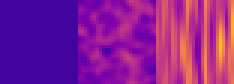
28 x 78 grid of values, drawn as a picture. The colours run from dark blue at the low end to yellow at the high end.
It is made of 1 by 3 panels. Panel 1,1: very low, flat. Panel 1,2: low, blotchy. Panel 1,3: middling, streaked downward, strong in contrast.
